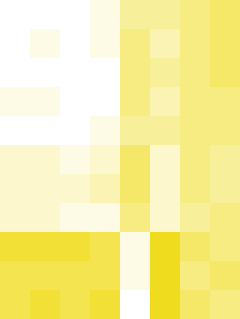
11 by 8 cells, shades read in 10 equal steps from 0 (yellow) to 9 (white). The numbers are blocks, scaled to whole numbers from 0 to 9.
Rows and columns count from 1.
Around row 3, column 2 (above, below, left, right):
8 8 9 9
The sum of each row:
52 51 52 52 53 48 46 50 20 23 22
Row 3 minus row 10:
7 7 7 7 -4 5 0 0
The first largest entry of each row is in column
1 1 1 3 1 3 1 3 5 5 5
